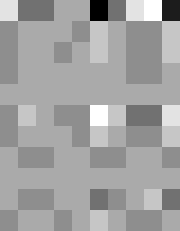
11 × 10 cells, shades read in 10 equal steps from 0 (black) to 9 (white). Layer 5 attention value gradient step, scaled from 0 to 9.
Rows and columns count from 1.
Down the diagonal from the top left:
8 6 6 6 6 9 6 6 6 4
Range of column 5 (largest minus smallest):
1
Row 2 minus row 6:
0 -1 0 1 0 -2 -1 1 1 -1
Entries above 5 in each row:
5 6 6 7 10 5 6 5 10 5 6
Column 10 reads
1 7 7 6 6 8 7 5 6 4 6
